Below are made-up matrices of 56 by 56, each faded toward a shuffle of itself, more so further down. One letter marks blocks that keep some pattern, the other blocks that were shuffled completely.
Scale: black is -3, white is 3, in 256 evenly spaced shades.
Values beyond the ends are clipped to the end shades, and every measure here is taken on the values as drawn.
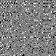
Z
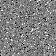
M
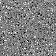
M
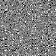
Z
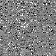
Z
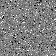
M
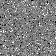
M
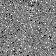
M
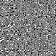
Z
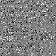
Z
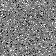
M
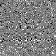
Z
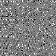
Z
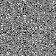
Z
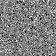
M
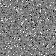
M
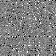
Z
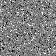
M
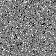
M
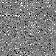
Z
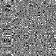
Z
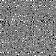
Z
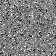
M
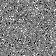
M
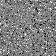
M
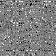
Z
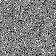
M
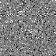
Z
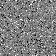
M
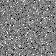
M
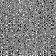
Z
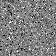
M
